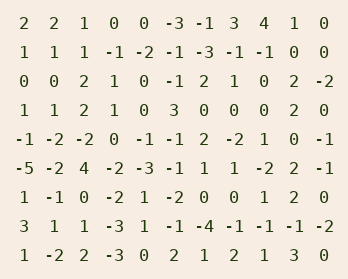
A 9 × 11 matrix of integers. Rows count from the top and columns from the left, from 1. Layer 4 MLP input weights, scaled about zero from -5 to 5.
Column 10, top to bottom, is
1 0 2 2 0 2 2 -1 3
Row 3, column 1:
0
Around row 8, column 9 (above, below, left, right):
1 1 -1 -1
